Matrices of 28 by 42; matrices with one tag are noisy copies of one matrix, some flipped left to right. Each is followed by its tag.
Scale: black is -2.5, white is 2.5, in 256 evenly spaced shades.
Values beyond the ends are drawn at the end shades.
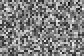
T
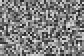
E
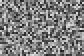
E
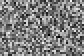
T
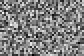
E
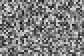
T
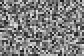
E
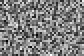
E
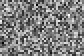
T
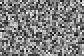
E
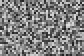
E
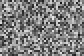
T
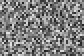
T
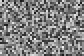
E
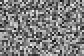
E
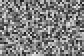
E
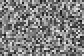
T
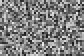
E
